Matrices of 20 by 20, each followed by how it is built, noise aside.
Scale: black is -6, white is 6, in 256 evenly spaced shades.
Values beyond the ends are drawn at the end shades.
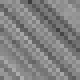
Toeplitz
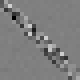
banded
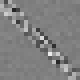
banded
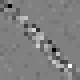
banded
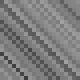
Toeplitz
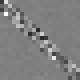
banded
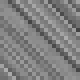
Toeplitz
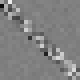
banded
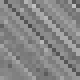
Toeplitz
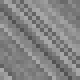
Toeplitz
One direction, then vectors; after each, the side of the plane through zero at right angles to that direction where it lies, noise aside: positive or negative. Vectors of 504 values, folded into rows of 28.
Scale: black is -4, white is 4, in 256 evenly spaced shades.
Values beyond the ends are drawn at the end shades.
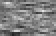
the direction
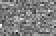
positive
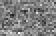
negative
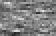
positive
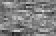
positive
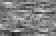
positive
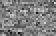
positive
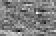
negative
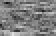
negative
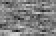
negative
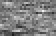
positive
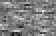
positive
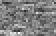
negative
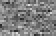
negative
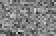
positive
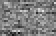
positive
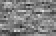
positive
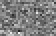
negative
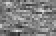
positive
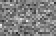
positive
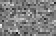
positive
